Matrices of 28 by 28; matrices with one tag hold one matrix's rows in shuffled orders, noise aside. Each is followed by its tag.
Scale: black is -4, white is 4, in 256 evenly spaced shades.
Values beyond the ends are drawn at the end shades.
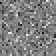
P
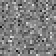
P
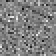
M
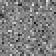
P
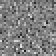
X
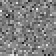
M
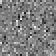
X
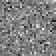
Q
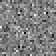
X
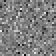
X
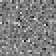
X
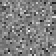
Q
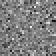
Q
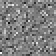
M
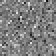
X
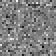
M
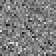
M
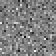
X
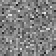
P
